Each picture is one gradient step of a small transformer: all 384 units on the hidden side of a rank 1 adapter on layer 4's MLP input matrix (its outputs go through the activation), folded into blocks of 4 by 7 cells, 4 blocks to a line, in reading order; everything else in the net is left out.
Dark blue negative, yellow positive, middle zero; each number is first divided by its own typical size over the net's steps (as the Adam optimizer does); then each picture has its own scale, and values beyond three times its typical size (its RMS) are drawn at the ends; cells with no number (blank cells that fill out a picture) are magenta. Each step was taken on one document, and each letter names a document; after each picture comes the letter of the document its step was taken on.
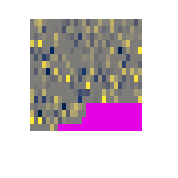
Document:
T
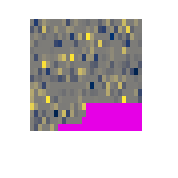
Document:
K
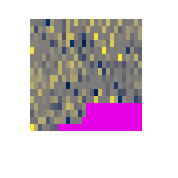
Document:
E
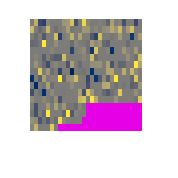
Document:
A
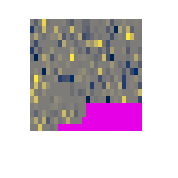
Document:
K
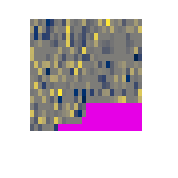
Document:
E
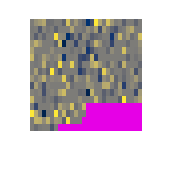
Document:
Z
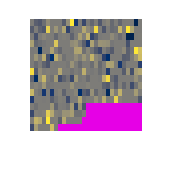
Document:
A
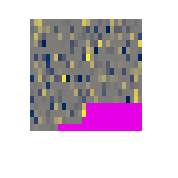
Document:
A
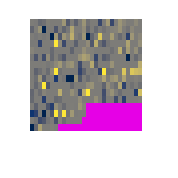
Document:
T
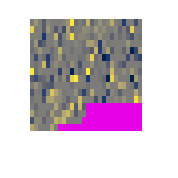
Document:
A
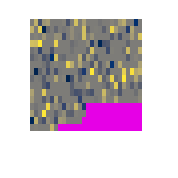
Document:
T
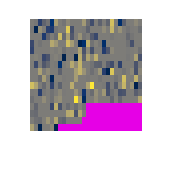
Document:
E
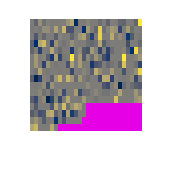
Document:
A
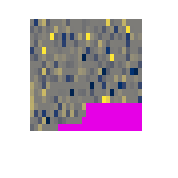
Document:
K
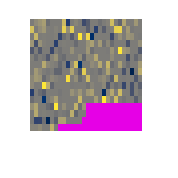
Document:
K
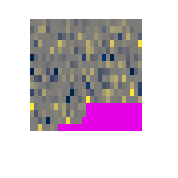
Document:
K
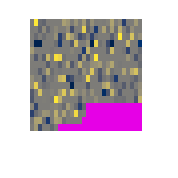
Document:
Z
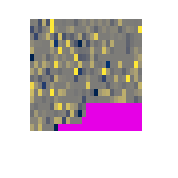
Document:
E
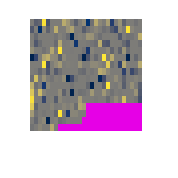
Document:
K
